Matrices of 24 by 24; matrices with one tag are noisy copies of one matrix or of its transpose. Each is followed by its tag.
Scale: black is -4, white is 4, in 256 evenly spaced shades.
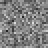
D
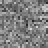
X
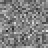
D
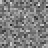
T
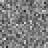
T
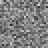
T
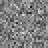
D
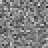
T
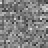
X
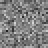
D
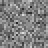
D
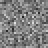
D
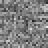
X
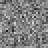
D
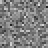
T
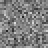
D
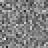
T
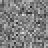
D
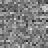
X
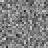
T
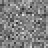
D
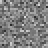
T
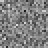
T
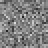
D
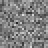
D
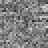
X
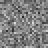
D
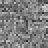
X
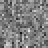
X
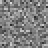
T
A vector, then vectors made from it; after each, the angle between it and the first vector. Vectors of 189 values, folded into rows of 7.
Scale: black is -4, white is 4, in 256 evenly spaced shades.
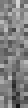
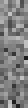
partly aligned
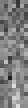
nearly opposite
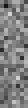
orthogonal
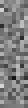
orthogonal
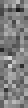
orthogonal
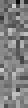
partly opposed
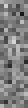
orthogonal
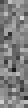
orthogonal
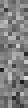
partly aligned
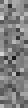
orthogonal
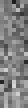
partly opposed
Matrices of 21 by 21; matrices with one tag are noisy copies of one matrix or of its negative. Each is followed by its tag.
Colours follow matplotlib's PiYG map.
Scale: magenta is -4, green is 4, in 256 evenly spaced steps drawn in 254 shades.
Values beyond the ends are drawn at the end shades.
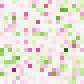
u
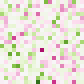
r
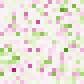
u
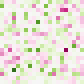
u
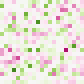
u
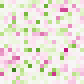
u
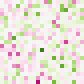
r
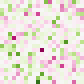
r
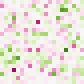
u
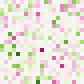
r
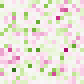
u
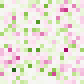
u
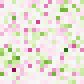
u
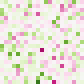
r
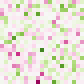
r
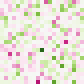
r
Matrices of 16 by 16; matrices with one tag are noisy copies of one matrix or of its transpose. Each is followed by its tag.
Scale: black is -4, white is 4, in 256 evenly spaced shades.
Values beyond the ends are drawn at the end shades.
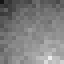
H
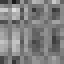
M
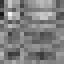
M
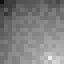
H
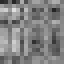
M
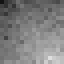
H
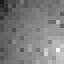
H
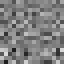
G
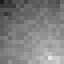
H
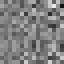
G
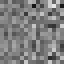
G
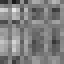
M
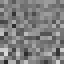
G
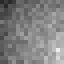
H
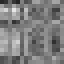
M
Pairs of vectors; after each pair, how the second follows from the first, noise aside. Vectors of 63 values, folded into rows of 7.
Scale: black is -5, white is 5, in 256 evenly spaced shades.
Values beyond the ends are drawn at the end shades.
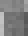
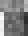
scaled up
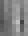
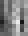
scaled up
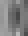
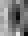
scaled up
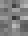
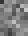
shuffled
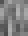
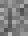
shuffled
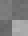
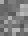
shuffled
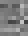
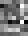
scaled up
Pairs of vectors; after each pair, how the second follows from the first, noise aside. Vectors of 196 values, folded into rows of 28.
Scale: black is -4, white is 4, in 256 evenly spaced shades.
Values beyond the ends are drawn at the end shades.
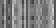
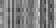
wrapped around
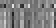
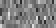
shuffled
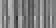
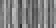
wrapped around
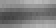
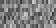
shuffled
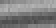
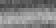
wrapped around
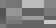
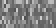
shuffled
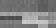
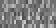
shuffled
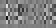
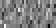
shuffled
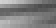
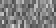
shuffled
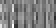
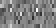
shuffled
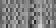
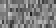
shuffled
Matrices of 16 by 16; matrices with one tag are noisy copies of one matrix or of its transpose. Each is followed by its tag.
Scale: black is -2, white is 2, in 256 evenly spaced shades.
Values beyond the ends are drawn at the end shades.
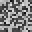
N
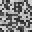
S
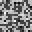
S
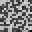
N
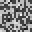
S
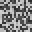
S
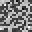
N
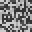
S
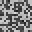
S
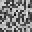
N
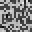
S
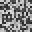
S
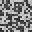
S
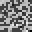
N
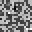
S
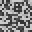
S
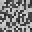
N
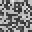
S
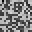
S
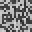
S
